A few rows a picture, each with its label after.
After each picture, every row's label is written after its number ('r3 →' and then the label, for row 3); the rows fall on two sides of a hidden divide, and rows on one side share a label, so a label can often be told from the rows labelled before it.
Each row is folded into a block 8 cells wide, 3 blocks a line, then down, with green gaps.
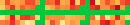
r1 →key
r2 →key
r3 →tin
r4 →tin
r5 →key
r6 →tin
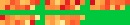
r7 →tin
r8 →tin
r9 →tin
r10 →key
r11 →key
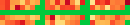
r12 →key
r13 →tin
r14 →key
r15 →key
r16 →key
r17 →key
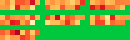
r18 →tin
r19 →key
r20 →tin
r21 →tin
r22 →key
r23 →key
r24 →key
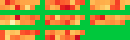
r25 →key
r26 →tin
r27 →key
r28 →key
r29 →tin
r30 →key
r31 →tin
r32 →key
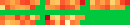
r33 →key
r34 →tin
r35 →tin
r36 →key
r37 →tin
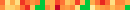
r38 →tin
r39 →tin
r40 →key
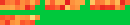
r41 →key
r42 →tin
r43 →tin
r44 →key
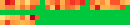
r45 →key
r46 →tin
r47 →key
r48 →tin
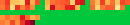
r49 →key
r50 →tin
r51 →tin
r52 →key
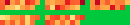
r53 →key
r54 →tin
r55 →key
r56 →tin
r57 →tin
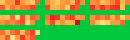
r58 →key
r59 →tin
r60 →tin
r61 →tin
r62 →key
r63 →key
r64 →key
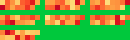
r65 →tin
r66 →tin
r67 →tin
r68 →tin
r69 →key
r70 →key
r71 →key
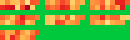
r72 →tin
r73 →tin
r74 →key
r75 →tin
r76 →tin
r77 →key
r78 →tin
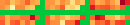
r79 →key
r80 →tin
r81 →tin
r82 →tin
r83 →key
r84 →key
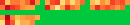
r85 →tin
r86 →key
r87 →tin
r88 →key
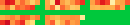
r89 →key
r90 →tin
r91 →key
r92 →tin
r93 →key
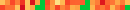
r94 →tin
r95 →tin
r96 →key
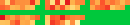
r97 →tin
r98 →tin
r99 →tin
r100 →tin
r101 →tin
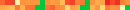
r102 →key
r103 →tin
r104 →tin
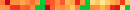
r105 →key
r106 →tin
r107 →tin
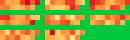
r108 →tin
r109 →key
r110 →key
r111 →key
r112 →tin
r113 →tin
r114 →tin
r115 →key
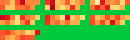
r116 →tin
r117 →key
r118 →tin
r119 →key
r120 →tin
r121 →tin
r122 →key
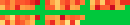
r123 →tin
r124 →tin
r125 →tin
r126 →tin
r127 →tin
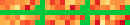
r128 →key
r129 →key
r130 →key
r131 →key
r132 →tin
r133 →key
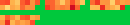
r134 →key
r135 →key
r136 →key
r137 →key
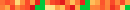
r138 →key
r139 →key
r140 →tin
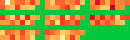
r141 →tin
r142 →tin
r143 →key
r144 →key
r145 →key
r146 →tin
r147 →tin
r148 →key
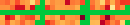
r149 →key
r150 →tin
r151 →tin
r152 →key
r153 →tin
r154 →tin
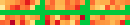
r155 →tin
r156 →key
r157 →tin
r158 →tin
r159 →tin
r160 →key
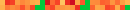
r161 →key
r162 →key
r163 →key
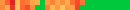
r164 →key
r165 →key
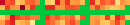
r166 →key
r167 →tin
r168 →tin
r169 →tin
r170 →key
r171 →key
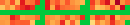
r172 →key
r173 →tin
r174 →key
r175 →tin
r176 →tin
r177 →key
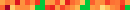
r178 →tin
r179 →tin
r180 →key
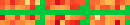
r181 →key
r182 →key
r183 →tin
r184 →tin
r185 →key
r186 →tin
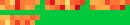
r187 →tin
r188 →key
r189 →key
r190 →tin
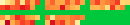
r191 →tin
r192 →tin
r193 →key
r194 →key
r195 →tin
